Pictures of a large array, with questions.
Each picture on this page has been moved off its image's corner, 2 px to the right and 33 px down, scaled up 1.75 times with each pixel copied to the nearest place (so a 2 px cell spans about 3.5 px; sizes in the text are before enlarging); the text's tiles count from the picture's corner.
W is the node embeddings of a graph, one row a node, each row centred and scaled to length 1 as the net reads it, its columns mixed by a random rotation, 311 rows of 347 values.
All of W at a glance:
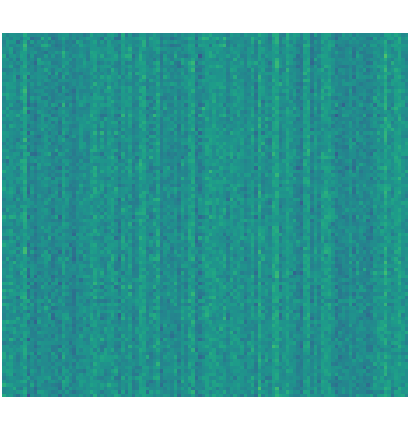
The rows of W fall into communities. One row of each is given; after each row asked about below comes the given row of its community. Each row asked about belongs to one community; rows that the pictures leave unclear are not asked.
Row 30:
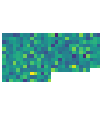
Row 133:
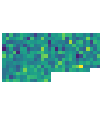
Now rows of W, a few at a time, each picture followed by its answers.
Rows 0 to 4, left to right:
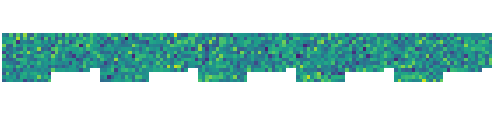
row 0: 30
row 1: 133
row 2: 30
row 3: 30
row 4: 30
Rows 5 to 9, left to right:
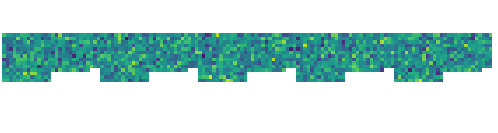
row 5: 30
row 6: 133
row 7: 30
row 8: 133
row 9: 133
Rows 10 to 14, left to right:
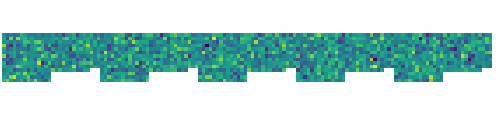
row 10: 30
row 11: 30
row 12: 30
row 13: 133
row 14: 133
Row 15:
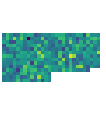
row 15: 133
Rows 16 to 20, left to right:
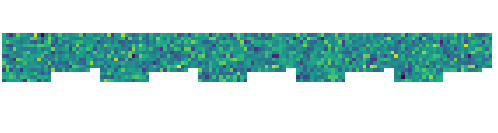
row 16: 30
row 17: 133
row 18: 133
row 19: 133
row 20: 133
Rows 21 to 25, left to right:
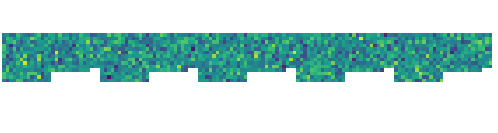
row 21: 30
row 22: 133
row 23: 133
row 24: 30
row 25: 30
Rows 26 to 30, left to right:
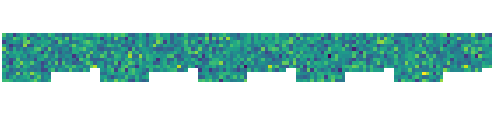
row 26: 30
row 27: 133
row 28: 30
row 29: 133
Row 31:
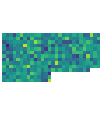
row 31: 30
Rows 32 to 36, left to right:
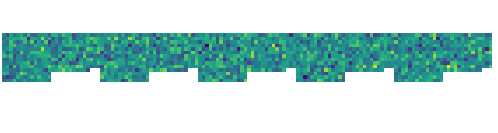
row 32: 133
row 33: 30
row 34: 30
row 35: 133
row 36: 133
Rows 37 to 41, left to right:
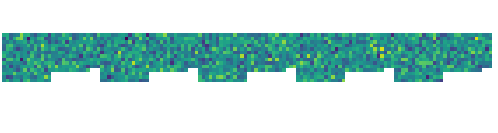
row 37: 133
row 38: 133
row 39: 30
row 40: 30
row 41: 133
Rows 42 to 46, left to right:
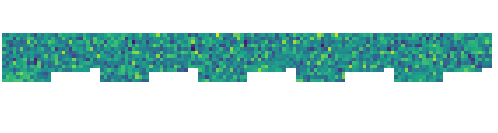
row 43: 133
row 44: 133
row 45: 133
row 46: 133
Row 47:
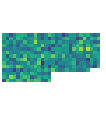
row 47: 30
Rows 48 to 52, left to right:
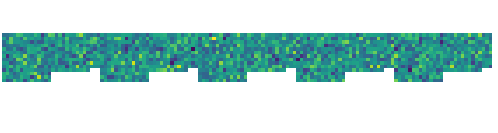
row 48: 30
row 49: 133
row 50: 133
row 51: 30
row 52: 133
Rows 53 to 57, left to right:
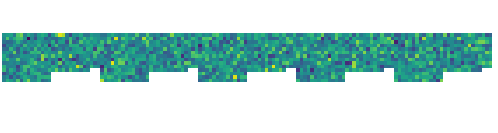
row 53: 133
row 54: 30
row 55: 133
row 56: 133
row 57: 30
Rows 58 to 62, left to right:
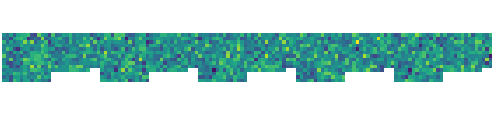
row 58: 133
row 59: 133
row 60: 133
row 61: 133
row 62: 133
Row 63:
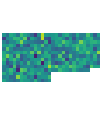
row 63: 133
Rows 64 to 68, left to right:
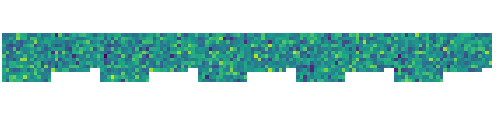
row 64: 30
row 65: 30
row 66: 133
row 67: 133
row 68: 30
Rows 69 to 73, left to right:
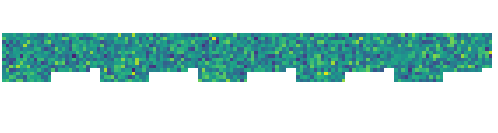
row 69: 30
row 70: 30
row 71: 30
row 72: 30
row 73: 133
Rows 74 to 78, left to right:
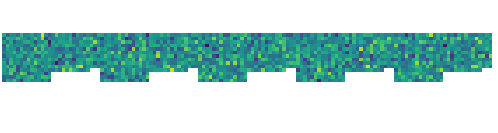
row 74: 133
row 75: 133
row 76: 30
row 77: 30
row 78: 30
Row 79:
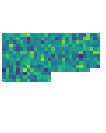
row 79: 133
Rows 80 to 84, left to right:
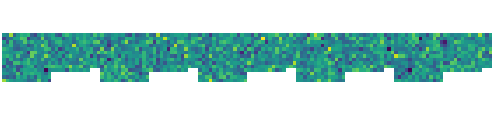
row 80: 133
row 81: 30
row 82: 30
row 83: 133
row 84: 133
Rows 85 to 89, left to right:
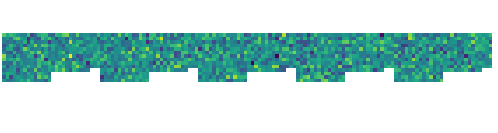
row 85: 133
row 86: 133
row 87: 133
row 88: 30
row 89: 30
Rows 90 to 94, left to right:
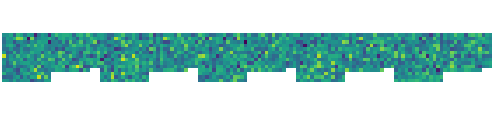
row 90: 133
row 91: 30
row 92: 133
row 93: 30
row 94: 133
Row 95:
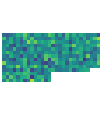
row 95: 30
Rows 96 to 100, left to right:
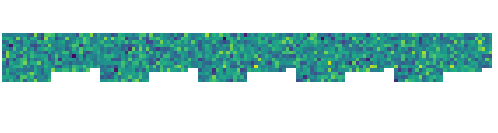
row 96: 30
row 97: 133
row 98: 133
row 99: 133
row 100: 133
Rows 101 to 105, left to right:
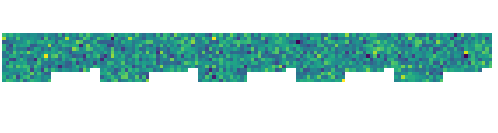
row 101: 30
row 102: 30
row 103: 30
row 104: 30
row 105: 30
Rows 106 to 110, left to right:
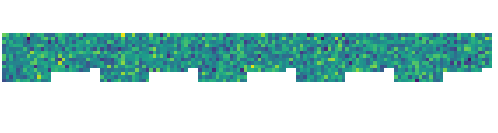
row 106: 133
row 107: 30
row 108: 133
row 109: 133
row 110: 30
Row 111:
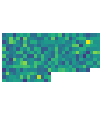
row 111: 30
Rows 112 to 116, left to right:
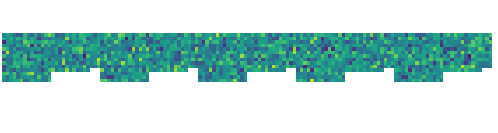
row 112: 30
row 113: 133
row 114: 133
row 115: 133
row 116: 133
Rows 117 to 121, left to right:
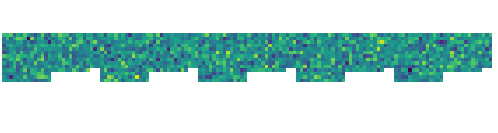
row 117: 133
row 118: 30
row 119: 133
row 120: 30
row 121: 133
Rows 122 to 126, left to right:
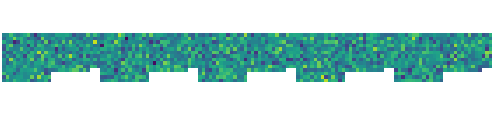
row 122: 133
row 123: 133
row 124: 30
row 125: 30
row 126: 133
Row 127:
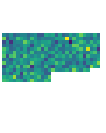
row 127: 30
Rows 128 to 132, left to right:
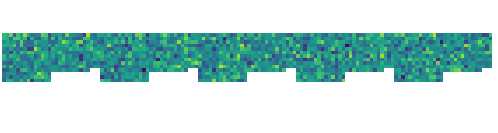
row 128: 133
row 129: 133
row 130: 133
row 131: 30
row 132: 133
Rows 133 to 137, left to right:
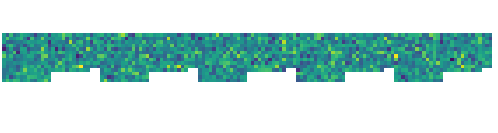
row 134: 133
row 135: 133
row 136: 133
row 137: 133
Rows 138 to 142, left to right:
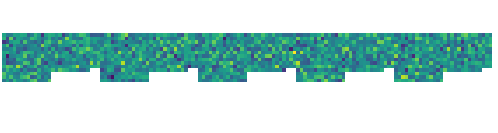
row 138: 30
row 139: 133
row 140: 133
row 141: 30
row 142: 30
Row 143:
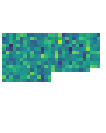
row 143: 30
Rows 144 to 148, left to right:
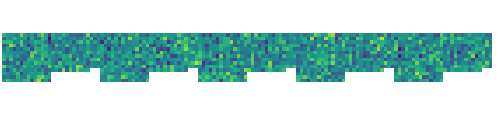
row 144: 133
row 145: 30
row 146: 30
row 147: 30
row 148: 30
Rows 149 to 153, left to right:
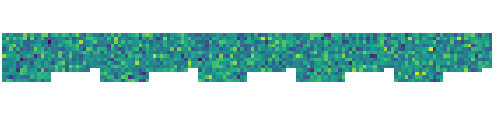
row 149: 133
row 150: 30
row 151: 30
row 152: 133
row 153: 30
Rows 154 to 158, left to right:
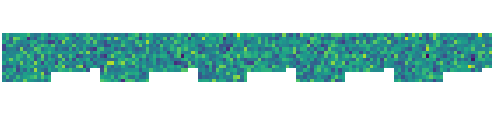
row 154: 133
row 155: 30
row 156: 133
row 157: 133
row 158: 133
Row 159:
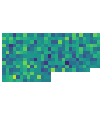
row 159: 30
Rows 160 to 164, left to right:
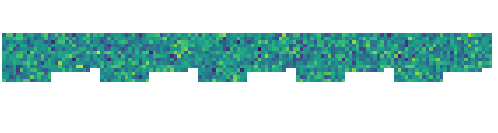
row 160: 133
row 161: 30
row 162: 133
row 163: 30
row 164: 30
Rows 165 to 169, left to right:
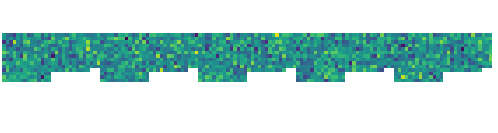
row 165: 30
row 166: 133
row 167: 30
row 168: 133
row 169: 30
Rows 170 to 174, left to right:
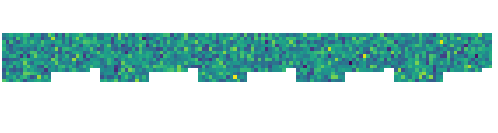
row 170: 30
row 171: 133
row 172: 30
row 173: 133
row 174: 30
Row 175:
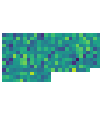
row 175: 30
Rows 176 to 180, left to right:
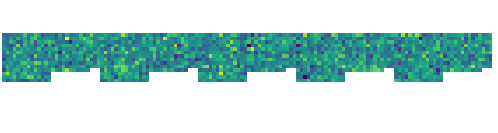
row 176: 30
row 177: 30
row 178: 30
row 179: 133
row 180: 133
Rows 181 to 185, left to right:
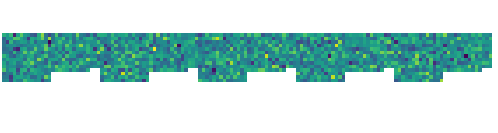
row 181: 133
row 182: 30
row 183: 133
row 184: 133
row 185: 30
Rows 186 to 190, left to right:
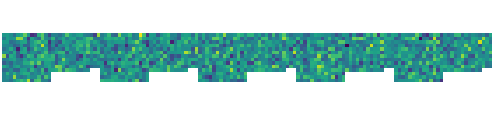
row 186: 133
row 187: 133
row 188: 133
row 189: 30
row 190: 133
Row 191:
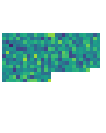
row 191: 30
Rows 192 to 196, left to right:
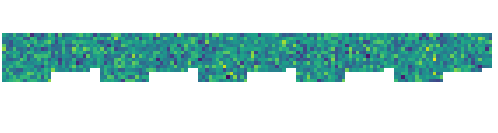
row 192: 30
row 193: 30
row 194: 30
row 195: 30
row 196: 133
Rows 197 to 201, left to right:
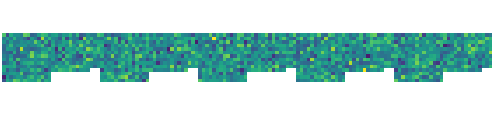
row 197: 133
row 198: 30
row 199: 133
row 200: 30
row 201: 30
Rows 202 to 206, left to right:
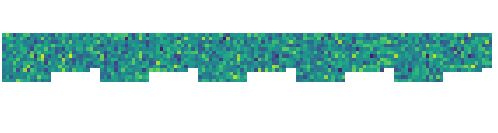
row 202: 133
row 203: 133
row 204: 133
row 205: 133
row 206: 133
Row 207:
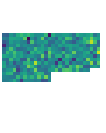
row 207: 133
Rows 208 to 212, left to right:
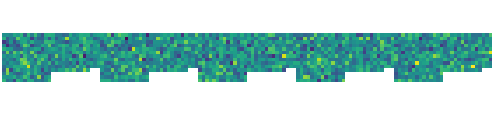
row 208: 30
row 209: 133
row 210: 30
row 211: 30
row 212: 133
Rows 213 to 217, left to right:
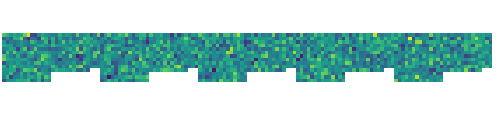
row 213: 133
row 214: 133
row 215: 133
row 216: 30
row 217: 30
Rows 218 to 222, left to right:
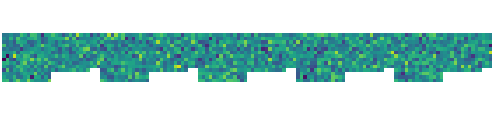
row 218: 30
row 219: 133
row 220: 30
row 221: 133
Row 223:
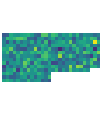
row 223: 133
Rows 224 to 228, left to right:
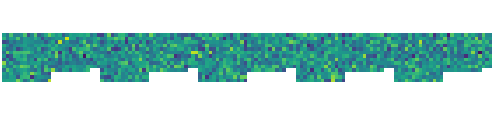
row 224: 30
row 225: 133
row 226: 133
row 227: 133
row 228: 30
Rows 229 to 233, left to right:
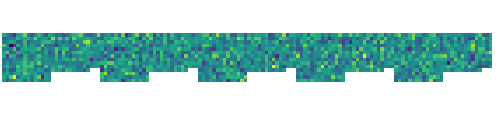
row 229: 30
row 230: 30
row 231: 133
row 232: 133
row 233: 133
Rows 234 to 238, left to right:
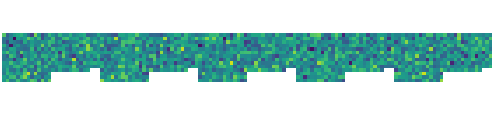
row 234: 30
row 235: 30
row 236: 133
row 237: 133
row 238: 30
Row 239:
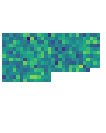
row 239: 133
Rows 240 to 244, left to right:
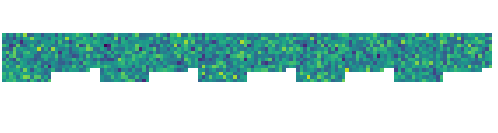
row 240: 30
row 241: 30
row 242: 30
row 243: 30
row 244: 30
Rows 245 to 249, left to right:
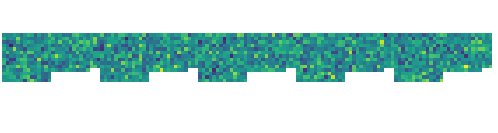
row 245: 30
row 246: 133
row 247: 133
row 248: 30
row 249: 30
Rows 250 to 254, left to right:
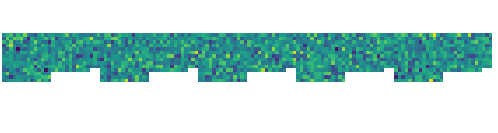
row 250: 133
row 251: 133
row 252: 133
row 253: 30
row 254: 133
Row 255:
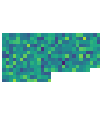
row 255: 30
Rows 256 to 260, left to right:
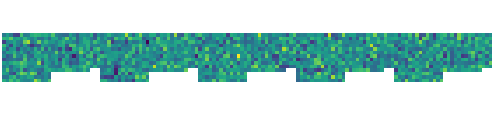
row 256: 30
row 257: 133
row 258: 133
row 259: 30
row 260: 30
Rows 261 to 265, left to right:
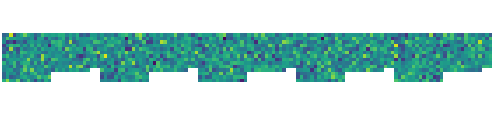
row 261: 133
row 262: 133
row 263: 133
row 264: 133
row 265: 30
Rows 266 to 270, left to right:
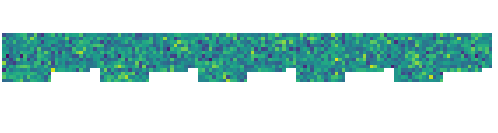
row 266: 30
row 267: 30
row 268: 30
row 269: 133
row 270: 30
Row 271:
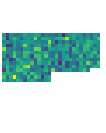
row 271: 30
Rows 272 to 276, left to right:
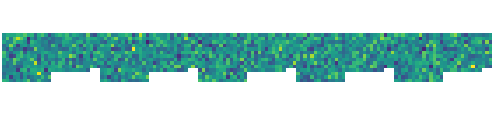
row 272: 133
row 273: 133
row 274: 30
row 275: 133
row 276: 133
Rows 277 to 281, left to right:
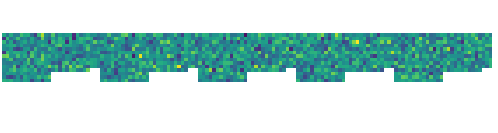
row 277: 133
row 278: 133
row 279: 133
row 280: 133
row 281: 30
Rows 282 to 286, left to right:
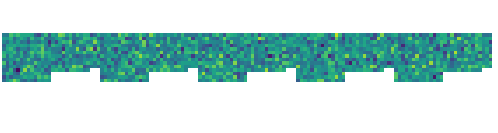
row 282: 133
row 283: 133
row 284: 30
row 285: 133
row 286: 30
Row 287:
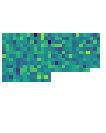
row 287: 133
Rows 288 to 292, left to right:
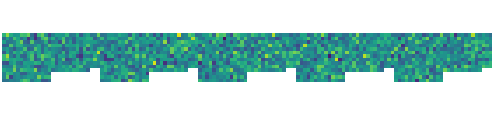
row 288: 133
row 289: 30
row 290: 133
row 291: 133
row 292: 30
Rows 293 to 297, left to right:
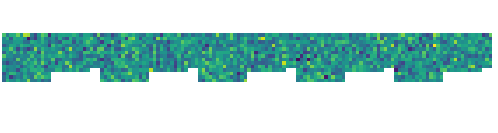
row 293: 133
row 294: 30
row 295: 30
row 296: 30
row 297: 133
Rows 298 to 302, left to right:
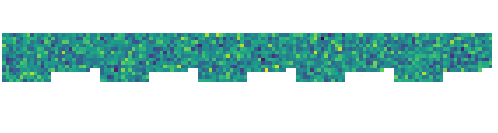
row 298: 30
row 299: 133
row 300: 133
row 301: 133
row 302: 30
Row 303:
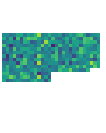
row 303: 30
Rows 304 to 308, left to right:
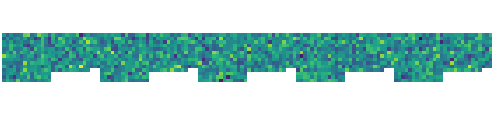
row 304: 133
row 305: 133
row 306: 30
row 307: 30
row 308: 133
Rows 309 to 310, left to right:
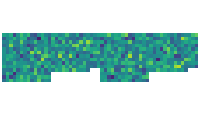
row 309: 133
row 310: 133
